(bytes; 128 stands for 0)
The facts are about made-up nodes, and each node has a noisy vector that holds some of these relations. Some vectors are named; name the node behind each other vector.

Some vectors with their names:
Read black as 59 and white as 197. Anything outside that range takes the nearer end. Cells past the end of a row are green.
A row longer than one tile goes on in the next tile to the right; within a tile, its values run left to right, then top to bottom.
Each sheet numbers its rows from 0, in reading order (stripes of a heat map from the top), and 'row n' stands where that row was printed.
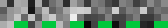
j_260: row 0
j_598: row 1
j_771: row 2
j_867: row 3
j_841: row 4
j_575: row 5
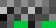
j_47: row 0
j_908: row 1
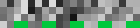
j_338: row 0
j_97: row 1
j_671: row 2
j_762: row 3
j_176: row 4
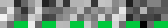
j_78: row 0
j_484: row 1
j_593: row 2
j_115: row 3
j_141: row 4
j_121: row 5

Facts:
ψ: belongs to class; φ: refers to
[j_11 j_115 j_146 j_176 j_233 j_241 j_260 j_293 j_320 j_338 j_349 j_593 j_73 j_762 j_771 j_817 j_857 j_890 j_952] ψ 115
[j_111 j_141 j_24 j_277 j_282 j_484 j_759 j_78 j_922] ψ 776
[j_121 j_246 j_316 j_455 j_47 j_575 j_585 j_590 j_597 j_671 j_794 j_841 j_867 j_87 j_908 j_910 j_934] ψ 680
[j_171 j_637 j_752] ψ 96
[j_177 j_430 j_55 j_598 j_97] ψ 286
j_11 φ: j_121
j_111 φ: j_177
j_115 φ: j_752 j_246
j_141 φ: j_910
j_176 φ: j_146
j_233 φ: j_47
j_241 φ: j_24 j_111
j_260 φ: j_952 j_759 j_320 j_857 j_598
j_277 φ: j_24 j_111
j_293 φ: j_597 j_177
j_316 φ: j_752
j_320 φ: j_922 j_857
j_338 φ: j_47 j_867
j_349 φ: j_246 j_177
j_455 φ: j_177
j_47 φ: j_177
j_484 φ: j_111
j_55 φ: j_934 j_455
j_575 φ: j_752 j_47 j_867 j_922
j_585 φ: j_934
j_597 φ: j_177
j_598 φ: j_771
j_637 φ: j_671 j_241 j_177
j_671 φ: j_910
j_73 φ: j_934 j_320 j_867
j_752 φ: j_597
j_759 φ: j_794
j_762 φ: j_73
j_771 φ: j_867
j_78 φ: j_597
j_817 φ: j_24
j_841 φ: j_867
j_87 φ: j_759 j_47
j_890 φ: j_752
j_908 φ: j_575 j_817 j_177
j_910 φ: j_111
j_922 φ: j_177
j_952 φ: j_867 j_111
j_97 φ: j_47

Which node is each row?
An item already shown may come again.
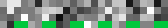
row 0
j_752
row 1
j_771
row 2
j_47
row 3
j_241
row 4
j_922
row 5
j_759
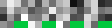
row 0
j_637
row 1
j_241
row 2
j_111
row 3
j_277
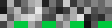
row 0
j_598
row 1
j_282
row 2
j_177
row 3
j_87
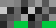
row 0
j_597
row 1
j_47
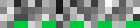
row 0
j_282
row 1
j_293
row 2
j_598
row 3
j_233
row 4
j_817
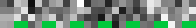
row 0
j_73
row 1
j_55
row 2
j_233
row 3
j_910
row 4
j_455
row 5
j_171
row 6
j_952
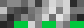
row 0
j_316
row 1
j_338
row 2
j_24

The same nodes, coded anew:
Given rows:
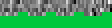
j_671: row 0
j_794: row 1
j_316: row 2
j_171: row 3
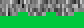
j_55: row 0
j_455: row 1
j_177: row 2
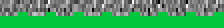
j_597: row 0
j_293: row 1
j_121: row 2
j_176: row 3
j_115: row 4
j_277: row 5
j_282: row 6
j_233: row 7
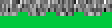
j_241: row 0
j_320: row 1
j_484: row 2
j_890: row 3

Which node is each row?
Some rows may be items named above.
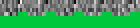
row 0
j_484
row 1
j_316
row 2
j_759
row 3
j_671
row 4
j_177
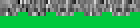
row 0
j_637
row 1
j_484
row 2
j_671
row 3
j_97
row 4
j_671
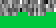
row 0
j_73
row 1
j_430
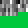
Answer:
j_430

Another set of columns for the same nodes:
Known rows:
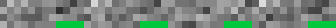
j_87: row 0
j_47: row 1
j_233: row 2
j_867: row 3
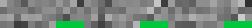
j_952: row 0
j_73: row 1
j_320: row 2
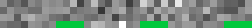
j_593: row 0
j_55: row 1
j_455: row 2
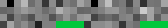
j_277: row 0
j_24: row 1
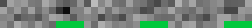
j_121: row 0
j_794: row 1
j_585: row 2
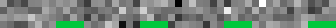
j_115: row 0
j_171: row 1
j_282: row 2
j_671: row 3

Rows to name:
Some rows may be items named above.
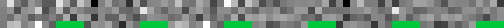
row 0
j_177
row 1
j_78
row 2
j_97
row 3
j_241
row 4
j_282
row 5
j_952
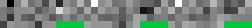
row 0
j_141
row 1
j_910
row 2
j_671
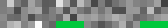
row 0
j_430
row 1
j_817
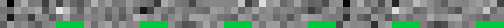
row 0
j_759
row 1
j_316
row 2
j_762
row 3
j_908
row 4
j_141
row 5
j_338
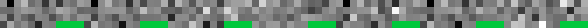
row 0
j_277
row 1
j_484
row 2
j_637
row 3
j_908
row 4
j_922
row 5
j_484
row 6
j_598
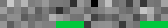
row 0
j_575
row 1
j_24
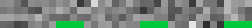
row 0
j_771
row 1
j_908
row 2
j_752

